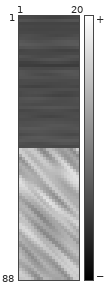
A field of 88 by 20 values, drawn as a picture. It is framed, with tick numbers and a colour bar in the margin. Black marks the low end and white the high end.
The table splits into 2 rows of 1 panel. Panel 1,1: low, streaked across, faint in contrast. Panel 2,1: high, slanting down to the right.
